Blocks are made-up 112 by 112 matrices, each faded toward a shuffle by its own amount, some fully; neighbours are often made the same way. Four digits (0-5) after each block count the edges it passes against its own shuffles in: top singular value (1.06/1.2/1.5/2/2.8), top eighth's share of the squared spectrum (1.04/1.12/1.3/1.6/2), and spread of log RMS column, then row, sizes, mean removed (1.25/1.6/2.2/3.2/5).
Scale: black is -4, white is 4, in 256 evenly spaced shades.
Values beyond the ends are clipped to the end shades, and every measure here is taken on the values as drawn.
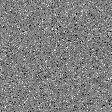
2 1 0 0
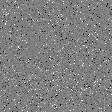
1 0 0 0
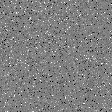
3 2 0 0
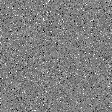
1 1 2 0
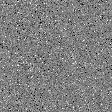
0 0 1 0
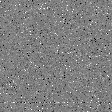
2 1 0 0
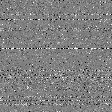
3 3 0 3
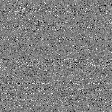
1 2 0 3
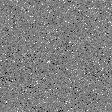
0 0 0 0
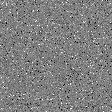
0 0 0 1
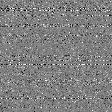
2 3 0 3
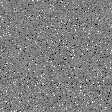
0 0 0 0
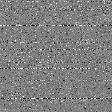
3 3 0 3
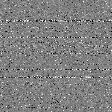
2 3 0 3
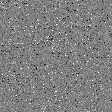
1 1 0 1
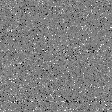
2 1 0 1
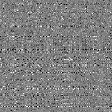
4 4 2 3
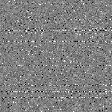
4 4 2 3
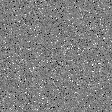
1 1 0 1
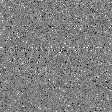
3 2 0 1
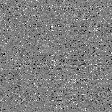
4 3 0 2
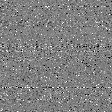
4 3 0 2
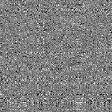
4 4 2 3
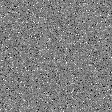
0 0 0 0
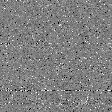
3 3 0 2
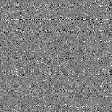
4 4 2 3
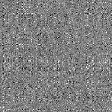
4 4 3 2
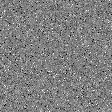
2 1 0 0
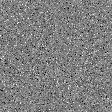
2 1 0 0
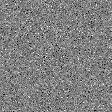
3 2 1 0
